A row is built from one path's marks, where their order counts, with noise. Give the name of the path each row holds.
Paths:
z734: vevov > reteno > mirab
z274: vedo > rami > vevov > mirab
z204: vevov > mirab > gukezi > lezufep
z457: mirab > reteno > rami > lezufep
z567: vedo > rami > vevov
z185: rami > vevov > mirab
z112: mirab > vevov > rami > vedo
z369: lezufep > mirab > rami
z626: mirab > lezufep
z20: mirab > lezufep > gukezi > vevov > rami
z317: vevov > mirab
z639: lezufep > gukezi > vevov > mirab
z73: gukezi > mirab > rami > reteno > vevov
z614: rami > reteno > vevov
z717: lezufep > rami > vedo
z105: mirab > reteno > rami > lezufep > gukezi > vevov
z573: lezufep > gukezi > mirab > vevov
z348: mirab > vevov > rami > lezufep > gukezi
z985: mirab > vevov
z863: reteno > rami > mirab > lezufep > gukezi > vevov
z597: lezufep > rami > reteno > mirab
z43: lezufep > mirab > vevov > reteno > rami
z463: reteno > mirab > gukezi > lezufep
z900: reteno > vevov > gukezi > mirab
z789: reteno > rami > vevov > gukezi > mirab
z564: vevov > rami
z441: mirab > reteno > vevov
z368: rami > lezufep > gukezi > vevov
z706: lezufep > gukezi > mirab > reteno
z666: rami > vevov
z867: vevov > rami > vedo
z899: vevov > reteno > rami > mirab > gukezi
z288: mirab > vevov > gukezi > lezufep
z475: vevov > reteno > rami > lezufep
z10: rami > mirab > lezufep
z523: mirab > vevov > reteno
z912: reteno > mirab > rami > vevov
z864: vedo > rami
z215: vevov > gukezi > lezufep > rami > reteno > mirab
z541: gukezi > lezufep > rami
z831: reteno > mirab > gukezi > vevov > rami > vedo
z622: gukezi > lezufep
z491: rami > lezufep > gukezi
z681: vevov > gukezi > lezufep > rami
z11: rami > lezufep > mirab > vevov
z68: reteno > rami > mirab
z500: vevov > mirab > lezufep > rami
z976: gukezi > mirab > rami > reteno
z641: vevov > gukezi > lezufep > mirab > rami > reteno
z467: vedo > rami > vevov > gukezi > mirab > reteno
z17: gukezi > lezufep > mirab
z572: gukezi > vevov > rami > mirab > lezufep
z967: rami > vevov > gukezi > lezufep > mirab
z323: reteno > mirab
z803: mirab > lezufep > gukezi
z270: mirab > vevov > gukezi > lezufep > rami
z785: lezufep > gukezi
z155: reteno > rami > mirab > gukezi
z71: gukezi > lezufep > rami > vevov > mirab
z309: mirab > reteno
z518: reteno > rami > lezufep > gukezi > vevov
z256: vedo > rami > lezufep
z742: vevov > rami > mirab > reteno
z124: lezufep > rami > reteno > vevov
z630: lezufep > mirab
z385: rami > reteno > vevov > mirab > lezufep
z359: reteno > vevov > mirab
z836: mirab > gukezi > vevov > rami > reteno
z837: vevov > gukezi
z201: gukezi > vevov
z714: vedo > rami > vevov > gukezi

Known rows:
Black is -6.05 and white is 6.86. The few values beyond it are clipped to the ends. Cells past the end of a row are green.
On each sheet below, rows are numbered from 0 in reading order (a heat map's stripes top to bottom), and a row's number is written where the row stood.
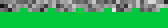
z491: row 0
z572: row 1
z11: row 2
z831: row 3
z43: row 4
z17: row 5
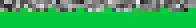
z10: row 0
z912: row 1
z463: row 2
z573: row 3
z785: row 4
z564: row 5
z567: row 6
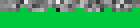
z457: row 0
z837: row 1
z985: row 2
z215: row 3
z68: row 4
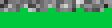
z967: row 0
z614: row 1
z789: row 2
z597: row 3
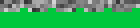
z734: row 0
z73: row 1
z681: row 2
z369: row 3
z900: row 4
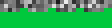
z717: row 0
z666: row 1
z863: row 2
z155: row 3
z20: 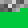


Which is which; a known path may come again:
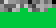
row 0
z630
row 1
z204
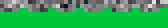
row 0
z541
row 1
z274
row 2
z641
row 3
z742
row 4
z288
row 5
z124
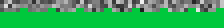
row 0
z68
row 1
z900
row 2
z309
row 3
z717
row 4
z10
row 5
z985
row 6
z500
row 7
z43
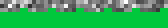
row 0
z71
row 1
z666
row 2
z467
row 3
z836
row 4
z622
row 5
z864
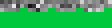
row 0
z475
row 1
z368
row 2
z639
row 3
z573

